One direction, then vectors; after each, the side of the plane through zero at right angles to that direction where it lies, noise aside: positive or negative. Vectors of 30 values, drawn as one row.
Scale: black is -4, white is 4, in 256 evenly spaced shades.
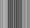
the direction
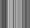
negative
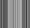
negative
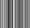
positive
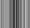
positive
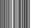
negative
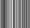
negative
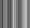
positive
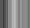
negative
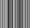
positive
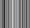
negative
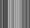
negative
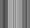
negative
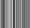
negative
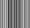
positive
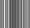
positive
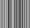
positive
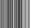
positive
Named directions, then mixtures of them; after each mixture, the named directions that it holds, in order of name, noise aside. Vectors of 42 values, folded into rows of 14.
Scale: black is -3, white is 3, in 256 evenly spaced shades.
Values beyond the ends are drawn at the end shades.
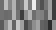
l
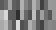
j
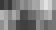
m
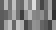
l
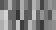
j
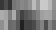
m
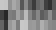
j, m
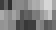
m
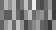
l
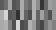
j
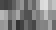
l, m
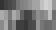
m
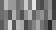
l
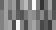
j, l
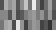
j, l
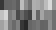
j, m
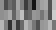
l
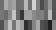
l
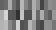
j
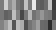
l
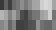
m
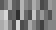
j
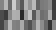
j, l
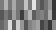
l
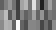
j, l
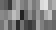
j, m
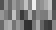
l, m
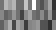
l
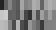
j, m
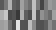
j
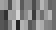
j
